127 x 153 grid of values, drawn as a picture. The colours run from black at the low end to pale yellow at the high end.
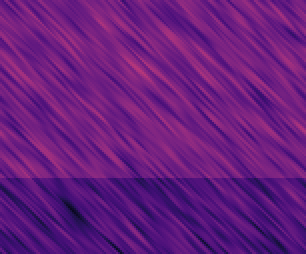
Streaks slant down to the right. A horizontal seam about 70% of the way down splits the table, and the top part is higher. On average the colour sits 30% of the way up the scale.
